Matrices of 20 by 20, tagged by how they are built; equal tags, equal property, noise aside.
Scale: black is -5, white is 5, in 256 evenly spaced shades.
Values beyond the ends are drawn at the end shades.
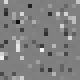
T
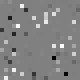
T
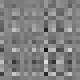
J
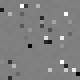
T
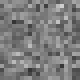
J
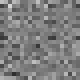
J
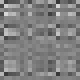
J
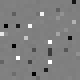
T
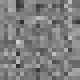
J
